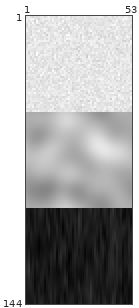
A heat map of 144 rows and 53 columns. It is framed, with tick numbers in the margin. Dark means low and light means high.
The table splits into 3 rows of 1 panel. Panel 1,1: very high, fine-grained, faint in contrast. Panel 2,1: high, smooth. Panel 3,1: very low, streaked downward, faint in contrast.
